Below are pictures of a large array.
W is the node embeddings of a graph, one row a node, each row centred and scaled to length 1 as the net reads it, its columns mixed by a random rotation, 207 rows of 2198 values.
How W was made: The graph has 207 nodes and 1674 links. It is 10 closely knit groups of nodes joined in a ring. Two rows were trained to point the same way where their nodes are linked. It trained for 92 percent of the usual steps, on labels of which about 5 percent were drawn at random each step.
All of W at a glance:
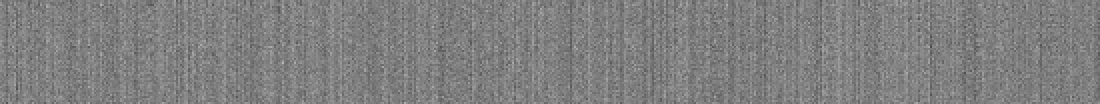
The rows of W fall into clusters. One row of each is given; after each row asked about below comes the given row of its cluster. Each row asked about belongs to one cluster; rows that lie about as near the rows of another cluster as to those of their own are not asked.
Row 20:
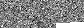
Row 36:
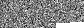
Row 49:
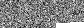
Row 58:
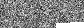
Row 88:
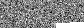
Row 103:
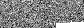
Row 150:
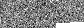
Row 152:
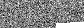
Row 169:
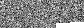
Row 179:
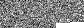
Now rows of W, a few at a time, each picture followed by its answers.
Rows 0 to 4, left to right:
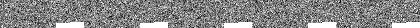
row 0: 20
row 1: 49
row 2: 88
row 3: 179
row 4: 179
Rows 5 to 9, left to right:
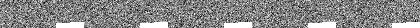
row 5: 49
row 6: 150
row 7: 88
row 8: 150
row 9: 88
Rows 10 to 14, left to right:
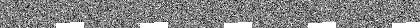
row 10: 88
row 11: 88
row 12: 20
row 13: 150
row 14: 20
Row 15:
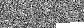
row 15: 58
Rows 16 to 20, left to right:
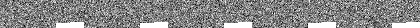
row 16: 49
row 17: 58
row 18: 36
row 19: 36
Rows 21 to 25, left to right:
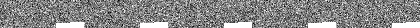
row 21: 58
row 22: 179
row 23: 152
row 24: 58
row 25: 152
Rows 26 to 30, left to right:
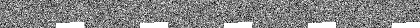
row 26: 36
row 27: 179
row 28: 169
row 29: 150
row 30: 103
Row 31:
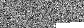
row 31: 88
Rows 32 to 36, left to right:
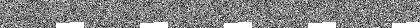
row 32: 20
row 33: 103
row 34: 49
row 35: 49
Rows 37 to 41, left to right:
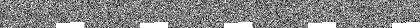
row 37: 58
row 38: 179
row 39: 36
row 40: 179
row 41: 88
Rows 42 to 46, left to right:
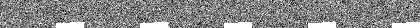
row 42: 150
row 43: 150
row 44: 179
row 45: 103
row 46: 169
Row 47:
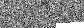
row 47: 169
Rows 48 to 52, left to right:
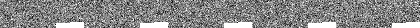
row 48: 88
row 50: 179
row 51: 179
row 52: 152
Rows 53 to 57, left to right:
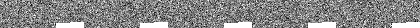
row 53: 103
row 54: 169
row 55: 169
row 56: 20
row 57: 88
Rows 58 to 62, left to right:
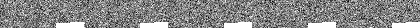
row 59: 179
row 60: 36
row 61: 49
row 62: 20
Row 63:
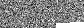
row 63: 36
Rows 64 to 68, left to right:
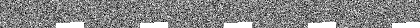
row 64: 150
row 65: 88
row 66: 169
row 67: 150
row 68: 58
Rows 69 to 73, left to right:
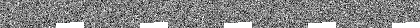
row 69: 152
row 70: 49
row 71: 103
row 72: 103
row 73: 20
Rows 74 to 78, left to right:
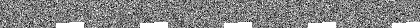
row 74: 36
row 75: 58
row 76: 88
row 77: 169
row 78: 150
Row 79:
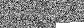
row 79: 20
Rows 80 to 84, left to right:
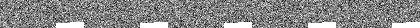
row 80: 150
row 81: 20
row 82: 88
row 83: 20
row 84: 49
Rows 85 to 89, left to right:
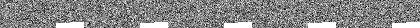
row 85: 20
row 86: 49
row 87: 152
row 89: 58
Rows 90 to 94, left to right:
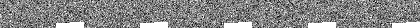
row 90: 152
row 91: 58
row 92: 103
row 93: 49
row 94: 103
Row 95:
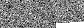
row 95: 103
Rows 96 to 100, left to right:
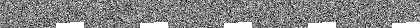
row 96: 152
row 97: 20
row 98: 49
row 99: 152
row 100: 36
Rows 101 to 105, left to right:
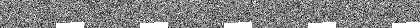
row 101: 103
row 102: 179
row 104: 169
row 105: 58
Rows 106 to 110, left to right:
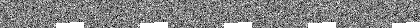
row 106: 88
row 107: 88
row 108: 88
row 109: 88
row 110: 169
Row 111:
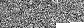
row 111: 36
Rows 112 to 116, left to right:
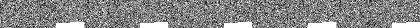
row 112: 150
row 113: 179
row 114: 152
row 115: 36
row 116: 179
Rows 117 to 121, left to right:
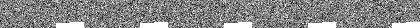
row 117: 36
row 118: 169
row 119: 36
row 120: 103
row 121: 150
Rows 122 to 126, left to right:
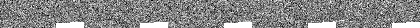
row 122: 58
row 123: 20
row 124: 150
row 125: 103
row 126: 58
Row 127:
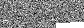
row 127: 58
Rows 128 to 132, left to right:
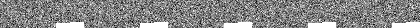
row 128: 88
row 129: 152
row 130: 36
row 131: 179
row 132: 169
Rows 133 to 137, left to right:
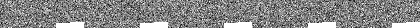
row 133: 58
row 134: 150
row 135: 103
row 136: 152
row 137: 49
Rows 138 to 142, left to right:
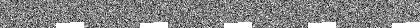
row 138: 88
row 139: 36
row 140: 36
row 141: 20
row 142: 36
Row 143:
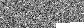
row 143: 88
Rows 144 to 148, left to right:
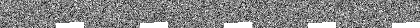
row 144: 169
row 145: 103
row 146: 169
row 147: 179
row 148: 49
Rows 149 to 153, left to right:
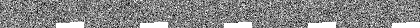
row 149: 150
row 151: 169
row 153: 150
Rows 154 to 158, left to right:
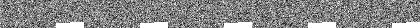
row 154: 179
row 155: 88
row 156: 103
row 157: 179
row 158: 169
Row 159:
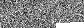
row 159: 179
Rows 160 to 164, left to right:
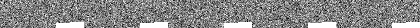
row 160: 169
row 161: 152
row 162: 88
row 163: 20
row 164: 179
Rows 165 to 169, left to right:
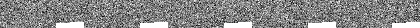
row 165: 150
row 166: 58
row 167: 152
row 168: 103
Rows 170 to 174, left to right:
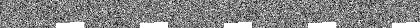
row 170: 150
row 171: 179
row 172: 169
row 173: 58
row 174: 179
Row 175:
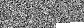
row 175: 58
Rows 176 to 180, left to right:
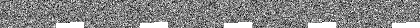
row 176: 58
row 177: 150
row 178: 169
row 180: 179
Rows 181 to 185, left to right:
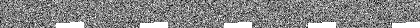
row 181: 36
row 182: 152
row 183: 49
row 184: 88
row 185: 103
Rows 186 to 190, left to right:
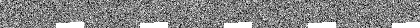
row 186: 150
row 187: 179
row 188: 103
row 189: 88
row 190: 36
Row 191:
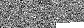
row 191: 103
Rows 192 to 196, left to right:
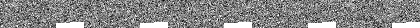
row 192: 20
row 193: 49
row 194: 49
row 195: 58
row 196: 20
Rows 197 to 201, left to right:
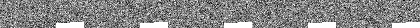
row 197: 152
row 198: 169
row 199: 103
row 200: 179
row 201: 20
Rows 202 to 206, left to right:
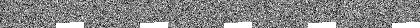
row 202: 36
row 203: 103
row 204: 150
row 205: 49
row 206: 58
